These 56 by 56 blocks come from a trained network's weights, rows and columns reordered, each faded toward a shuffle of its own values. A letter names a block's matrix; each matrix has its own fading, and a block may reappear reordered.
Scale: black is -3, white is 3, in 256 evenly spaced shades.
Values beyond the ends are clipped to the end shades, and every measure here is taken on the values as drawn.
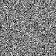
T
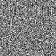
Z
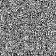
T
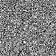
T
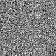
T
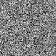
Z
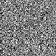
Z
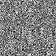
T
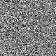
T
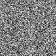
Z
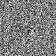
Z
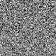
Z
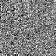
T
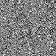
T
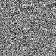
Z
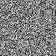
Z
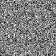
T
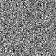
Z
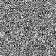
T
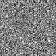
Z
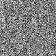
T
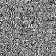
Z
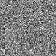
Z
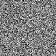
Z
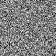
Z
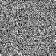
Z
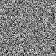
Z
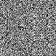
Z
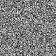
Z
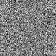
Z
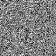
Z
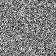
T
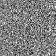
Z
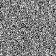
Z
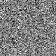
T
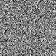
Z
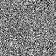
Z
